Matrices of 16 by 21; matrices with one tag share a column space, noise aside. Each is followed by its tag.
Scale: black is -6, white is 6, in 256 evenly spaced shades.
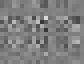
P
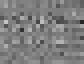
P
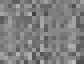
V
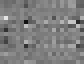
P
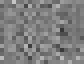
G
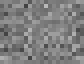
G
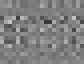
P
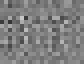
P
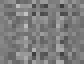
V
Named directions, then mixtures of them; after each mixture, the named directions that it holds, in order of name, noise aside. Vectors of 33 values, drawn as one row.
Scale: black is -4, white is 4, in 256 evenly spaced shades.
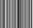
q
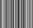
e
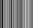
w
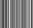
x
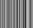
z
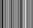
w, z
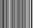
q, x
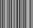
w, z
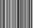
q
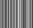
q, x, z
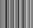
e, x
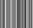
q, z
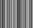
q, w, z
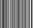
q, x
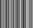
e, x, z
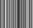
e, q, z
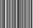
q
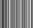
x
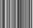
q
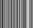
w, x, z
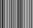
q, w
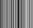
e, q, w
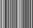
q, w
